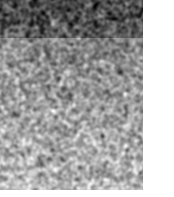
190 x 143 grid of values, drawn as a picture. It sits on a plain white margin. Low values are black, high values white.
Lone odd cells: none. Grain: blotchy. Slope: up to the bottom. Seam: horizontal, 20% of the way down, the bottom part higher. Stripes: none.
